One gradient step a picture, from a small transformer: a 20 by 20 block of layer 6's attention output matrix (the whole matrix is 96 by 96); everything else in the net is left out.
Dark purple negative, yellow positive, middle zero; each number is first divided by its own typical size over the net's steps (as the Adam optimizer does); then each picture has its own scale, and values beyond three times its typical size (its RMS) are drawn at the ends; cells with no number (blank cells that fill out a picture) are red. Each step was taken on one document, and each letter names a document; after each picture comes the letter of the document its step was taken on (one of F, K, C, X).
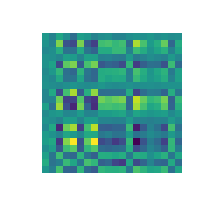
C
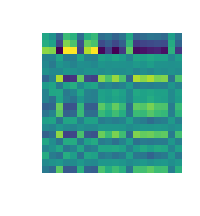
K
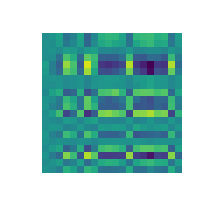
C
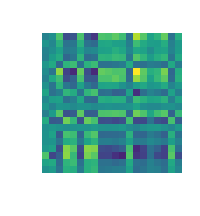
C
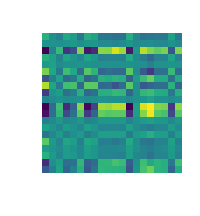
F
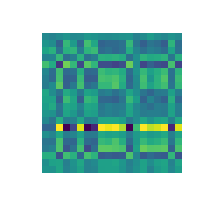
K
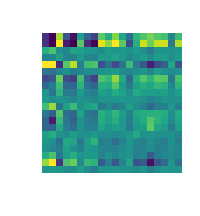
K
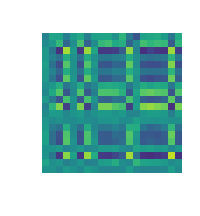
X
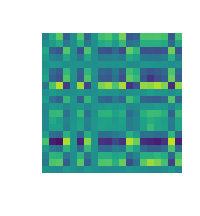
X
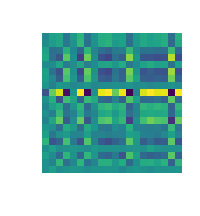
X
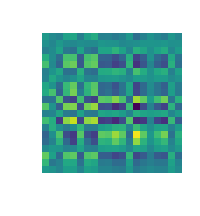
C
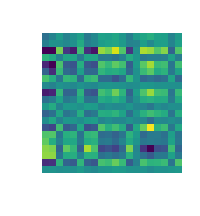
F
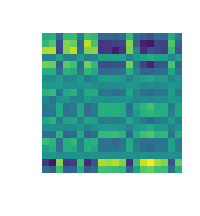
K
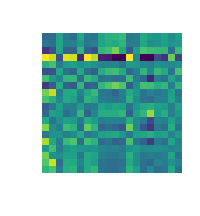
F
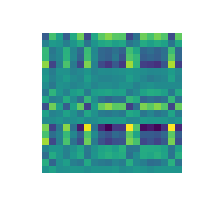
X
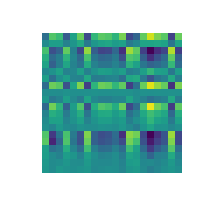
X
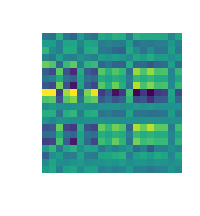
K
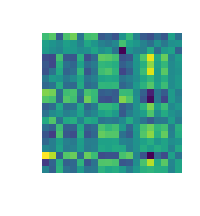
F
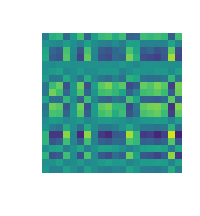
X
